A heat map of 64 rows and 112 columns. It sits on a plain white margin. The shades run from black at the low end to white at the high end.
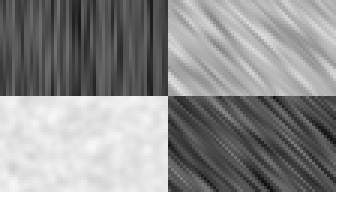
The table splits into 2 rows of 2 panels. Panel 1,1: low, streaked downward. Panel 1,2: high, slanting down to the right. Panel 2,1: very high, blotchy, faint in contrast. Panel 2,2: low, slanting down to the right.
